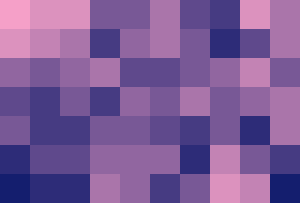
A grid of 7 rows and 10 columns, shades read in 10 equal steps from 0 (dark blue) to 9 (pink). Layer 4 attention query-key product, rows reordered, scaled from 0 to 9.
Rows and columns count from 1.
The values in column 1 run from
0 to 9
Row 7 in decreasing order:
8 7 6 5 4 2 1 1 0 0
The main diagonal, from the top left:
9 7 5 2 4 5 4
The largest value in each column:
9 8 8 6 5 6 6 8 8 6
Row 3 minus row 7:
5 3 4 0 -2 1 0 -3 0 4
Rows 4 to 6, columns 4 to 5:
2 5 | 4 4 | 5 5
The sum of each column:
30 27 29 29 31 29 24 31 35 30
